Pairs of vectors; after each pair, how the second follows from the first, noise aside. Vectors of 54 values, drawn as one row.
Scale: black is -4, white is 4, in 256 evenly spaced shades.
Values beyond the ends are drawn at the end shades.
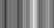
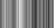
reversed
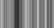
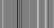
partly zeroed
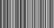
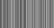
shrunk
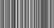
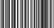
scaled up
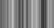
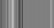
partly zeroed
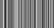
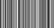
reversed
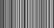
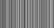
shrunk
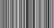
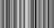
sign-scrambled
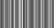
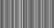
shrunk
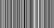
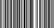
scaled up
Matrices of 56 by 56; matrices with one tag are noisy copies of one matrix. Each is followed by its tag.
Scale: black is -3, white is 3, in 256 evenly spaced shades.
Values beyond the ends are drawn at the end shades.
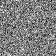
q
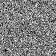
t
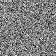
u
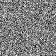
u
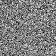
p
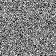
u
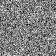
q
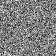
q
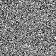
p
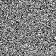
p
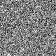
q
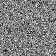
t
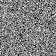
u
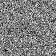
t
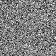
p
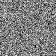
u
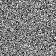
p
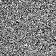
p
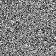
p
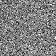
p
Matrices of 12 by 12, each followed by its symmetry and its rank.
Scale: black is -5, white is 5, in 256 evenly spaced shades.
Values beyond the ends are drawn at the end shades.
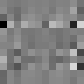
neither, rank two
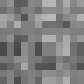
antisymmetric, rank two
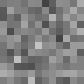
neither, full rank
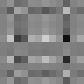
neither, rank one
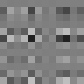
neither, rank one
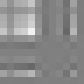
symmetric, rank one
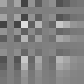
symmetric, rank one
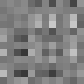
antisymmetric, rank two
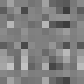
antisymmetric, rank two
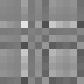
symmetric, rank one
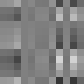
neither, rank one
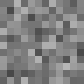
neither, full rank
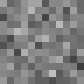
neither, full rank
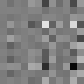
neither, rank two
